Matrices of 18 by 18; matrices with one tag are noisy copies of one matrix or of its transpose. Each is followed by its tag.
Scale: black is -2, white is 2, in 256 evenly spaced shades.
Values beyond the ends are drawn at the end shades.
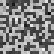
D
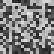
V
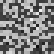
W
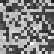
V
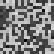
D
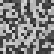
W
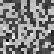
W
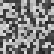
W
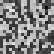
W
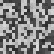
W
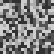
W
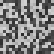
W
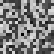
W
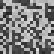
V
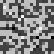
W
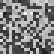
V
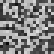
W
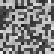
D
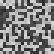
D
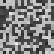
D
